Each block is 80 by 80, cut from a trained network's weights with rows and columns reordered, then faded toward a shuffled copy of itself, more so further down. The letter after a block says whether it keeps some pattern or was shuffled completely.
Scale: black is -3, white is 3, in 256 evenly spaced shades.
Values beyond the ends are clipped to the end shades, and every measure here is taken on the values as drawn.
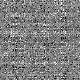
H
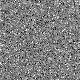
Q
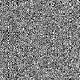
H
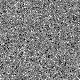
Q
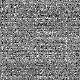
H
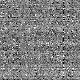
H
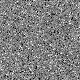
Q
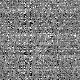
H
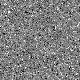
Q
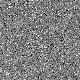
Q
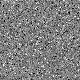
Q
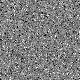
Q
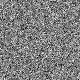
Q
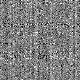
H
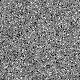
Q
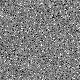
Q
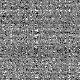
H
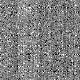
H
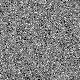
Q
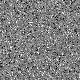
Q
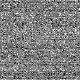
H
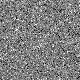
Q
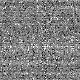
H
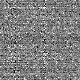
H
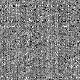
H
